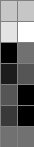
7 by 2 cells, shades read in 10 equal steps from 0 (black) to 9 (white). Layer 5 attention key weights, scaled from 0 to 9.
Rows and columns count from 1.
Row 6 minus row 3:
2 -4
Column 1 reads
7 8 0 1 3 2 4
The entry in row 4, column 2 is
3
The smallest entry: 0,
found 3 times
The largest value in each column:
8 9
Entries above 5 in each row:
2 2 0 0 0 0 0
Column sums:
25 27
